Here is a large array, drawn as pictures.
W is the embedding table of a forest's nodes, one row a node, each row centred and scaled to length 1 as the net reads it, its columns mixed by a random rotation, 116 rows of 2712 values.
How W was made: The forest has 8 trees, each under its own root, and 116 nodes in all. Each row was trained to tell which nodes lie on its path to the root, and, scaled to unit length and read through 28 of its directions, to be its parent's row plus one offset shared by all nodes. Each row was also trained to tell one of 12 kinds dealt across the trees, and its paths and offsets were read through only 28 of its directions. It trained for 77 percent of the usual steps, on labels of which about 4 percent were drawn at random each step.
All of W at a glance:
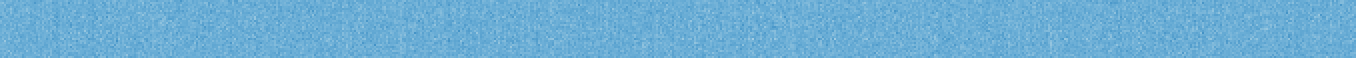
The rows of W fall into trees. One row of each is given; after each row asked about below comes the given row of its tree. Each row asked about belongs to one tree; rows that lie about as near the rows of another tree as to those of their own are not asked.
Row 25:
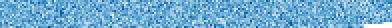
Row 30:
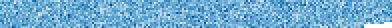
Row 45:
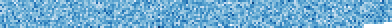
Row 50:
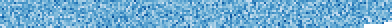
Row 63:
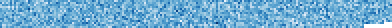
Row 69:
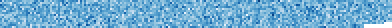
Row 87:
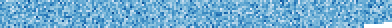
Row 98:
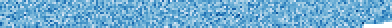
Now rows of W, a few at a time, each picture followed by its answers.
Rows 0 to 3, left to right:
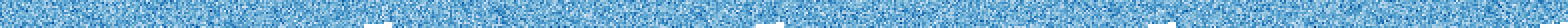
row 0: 87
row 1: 69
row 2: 30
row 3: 63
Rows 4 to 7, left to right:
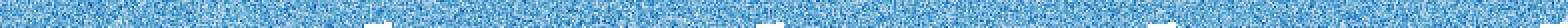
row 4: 63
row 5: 63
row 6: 30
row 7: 45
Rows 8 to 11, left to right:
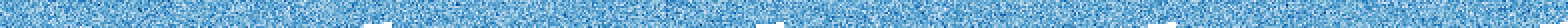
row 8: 69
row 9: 87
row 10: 45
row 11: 30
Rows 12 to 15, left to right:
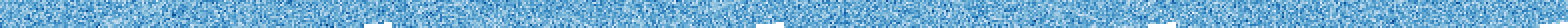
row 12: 63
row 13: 25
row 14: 30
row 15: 69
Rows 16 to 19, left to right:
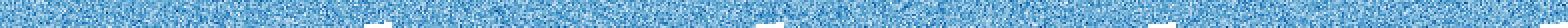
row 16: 63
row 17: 69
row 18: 25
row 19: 69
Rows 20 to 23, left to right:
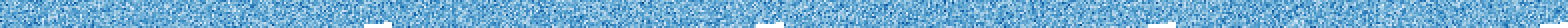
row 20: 87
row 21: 98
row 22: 98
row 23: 63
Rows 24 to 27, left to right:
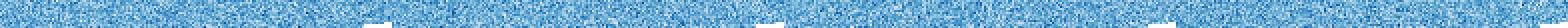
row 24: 50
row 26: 30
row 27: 30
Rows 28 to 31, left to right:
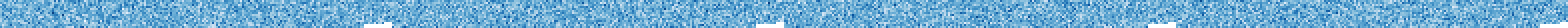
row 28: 50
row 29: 45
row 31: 69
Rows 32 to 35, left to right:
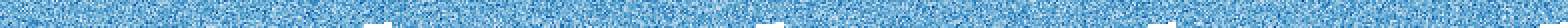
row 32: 50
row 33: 25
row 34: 50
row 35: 50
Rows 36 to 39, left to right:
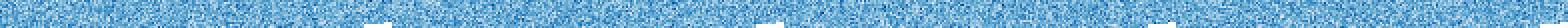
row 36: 25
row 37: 45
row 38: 25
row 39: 63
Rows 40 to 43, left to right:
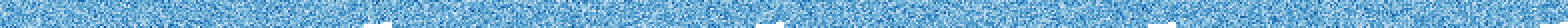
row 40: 45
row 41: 98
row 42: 69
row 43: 30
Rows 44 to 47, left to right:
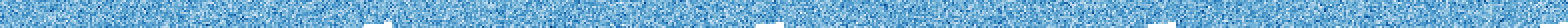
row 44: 98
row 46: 69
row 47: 87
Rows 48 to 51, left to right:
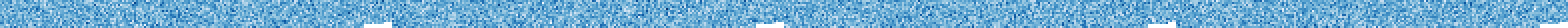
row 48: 45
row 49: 87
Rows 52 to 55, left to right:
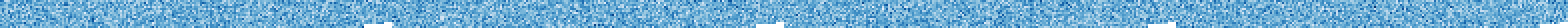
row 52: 87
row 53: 87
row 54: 87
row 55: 45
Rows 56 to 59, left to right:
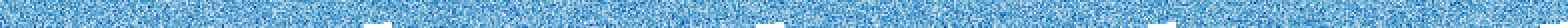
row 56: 50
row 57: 25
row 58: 45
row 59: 87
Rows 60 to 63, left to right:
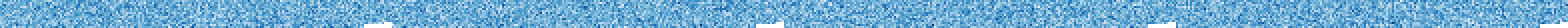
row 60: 69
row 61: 30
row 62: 25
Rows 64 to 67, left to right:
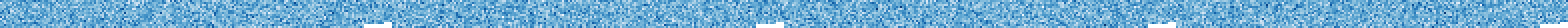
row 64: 87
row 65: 63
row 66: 63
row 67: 25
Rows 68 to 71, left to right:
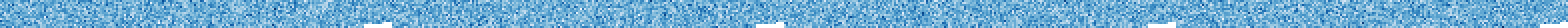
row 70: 30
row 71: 50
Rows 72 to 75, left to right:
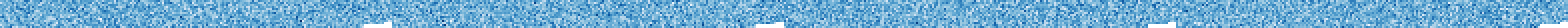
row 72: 69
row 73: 25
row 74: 87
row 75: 50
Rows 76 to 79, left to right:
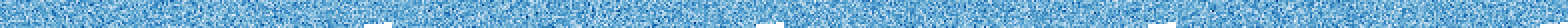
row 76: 87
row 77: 30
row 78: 30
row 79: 45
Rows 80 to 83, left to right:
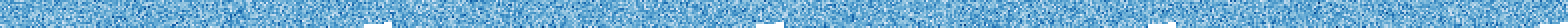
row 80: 50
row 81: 30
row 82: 63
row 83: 50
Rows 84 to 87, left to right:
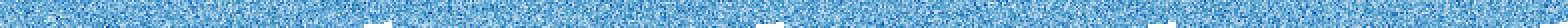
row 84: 69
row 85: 25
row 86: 63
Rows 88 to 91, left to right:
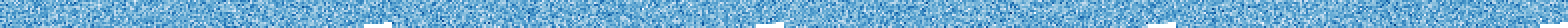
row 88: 87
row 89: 25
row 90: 69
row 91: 25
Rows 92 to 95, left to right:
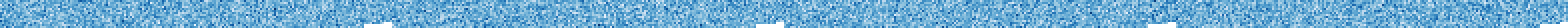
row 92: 87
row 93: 87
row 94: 25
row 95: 30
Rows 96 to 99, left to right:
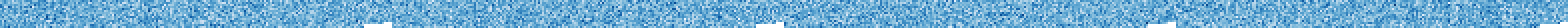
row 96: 87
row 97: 30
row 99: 50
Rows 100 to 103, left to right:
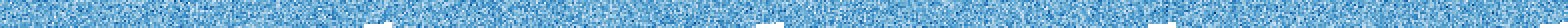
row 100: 98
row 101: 69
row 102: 63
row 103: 25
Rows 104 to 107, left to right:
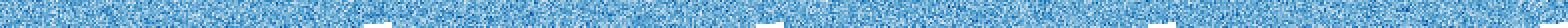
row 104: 69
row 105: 30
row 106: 63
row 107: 30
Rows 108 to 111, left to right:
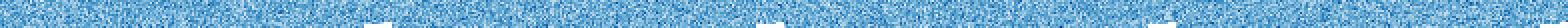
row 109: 50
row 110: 30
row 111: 87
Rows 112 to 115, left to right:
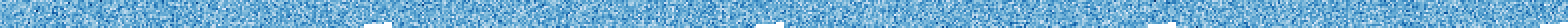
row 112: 45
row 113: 50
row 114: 25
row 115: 25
